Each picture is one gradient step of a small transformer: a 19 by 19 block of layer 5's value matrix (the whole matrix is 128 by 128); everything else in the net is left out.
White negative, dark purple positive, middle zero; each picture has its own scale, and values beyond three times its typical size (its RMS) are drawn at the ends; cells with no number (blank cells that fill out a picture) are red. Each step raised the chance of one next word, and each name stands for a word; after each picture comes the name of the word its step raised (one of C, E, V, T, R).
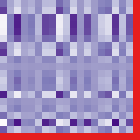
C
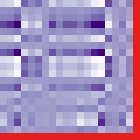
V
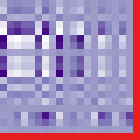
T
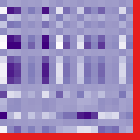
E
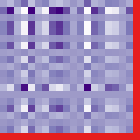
E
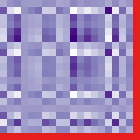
C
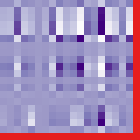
T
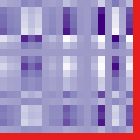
T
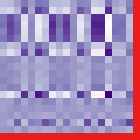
C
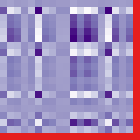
C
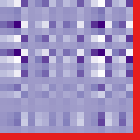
V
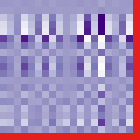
T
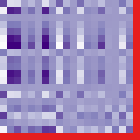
E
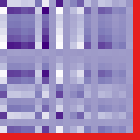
E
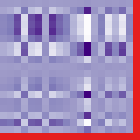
C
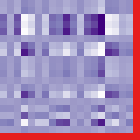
C
